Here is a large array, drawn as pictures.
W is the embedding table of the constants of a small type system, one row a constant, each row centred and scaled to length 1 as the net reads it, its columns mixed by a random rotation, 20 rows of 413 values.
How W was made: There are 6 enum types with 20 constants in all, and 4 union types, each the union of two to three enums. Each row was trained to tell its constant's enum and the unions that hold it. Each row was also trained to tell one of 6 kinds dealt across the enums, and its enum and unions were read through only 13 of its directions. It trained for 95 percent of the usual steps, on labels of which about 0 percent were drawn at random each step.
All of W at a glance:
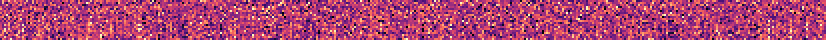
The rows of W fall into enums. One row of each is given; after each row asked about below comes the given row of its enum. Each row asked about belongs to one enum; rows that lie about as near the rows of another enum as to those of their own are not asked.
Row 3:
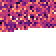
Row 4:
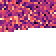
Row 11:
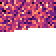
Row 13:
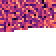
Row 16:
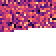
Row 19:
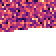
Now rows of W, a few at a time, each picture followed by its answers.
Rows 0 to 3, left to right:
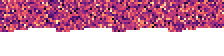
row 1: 19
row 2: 13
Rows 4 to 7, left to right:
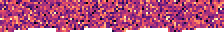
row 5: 16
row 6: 3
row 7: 13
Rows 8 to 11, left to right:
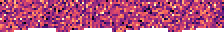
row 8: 4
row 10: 16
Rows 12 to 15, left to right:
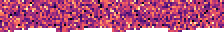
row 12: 11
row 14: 11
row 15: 16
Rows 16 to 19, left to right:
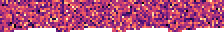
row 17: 4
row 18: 11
